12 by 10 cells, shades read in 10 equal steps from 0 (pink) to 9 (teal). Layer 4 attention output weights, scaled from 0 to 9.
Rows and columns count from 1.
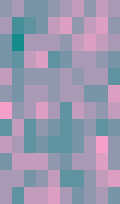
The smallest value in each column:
0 2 2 1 1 1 2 1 0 1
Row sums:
35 35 35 40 38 36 28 49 40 31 36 34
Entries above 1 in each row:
10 8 9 9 10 9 8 10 9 9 9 9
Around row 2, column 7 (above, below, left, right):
2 2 1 2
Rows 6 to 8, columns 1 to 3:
4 5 3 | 0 4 3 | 6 2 6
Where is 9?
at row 3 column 2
